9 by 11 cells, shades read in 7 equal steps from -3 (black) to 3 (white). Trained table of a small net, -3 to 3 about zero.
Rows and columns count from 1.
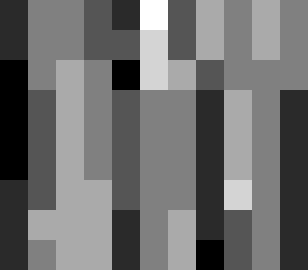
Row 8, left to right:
-2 1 1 1 -2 0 1 -2 -1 0 -2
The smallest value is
-3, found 6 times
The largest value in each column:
-2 1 1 1 -1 3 1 1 2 1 0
